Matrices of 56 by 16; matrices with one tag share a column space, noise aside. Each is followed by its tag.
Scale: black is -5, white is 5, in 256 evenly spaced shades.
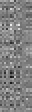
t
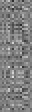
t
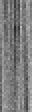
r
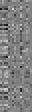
t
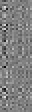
t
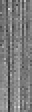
r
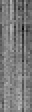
r
